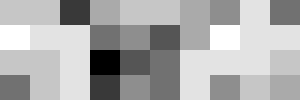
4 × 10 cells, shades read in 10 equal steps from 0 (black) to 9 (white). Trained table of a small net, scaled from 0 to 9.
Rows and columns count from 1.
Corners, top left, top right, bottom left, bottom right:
7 4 4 6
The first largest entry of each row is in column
9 1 3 3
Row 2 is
9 8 8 4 5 3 6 9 8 8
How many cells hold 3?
2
